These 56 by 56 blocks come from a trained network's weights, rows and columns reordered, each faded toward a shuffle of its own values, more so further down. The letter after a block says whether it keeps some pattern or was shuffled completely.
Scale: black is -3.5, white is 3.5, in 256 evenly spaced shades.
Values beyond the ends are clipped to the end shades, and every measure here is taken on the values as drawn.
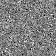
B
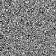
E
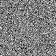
B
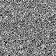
B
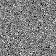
B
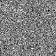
E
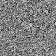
E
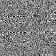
E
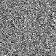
E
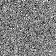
B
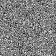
B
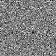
E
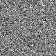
E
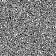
B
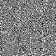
E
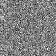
E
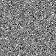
E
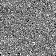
B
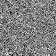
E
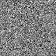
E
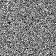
B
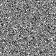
B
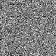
E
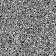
B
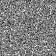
B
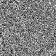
E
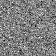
E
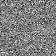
E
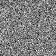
B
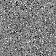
B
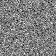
B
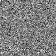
E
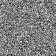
B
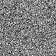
B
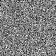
E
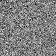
B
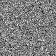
B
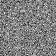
B
